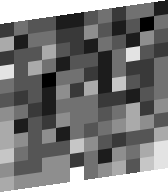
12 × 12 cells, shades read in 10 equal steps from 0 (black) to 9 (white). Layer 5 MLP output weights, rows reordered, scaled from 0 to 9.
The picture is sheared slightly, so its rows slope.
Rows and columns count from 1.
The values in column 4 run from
0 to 6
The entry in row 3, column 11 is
5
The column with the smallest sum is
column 8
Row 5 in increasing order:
0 1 2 2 2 3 3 4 4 4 4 4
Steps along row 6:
down up down up down up down up down down up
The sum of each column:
60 38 41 39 39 44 44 32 45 44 42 52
